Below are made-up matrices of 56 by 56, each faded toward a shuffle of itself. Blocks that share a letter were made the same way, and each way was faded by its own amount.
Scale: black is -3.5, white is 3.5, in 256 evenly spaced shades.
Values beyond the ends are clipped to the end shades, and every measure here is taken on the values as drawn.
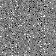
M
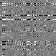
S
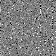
M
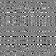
S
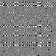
S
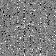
M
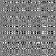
S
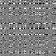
S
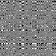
S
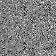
M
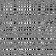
S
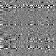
S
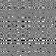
S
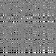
S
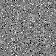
M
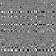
S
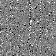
M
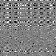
S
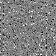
M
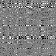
S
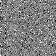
M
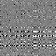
S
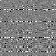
S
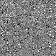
M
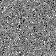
M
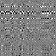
S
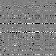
S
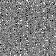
M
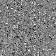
M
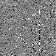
M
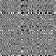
S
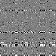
S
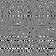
S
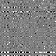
S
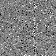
M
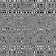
S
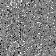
M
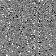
M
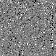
M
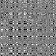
S
